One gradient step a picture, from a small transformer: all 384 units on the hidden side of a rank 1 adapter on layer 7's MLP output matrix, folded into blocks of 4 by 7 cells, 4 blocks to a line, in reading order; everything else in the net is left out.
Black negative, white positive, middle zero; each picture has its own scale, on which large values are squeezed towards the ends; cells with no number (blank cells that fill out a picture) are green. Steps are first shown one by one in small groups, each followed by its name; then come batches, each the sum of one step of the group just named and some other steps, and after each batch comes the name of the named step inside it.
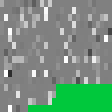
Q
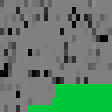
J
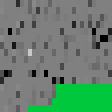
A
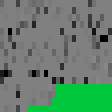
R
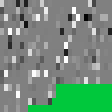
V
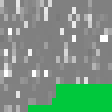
Q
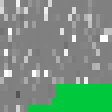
J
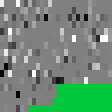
J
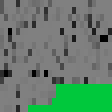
R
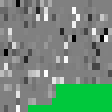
V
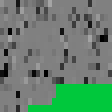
J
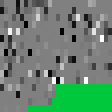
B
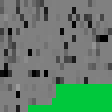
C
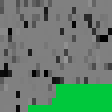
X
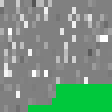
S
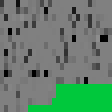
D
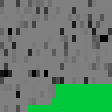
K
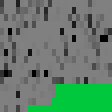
K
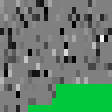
C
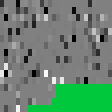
D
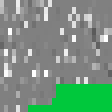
K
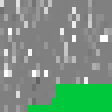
S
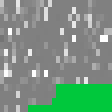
B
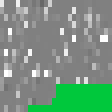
S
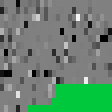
B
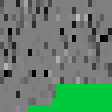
K
